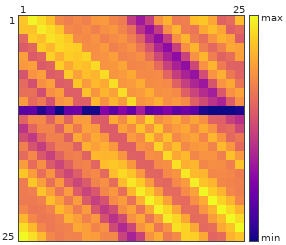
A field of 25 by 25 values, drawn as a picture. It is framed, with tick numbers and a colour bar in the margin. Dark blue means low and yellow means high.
Odd lines: row 11. Slope: none. Average level on the scale: 70%. Histogram: skewed, a long tail of low values.
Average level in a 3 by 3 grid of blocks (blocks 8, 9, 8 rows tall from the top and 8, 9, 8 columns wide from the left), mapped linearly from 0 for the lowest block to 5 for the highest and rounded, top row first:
522
031
335
